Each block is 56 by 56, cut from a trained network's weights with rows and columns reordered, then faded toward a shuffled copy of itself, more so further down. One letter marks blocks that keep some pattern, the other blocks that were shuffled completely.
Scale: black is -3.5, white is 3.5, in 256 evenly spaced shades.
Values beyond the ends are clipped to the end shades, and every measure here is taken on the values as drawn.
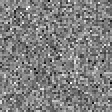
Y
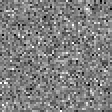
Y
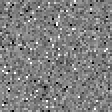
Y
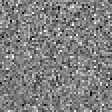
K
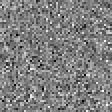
K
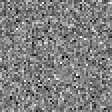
K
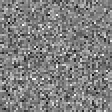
K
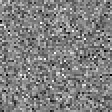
K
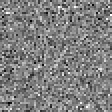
K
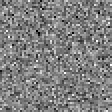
Y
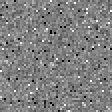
Y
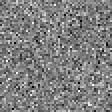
Y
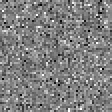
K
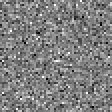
Y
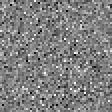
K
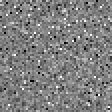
Y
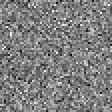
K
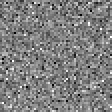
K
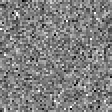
Y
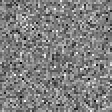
K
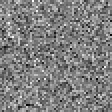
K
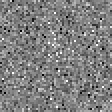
Y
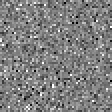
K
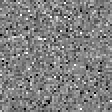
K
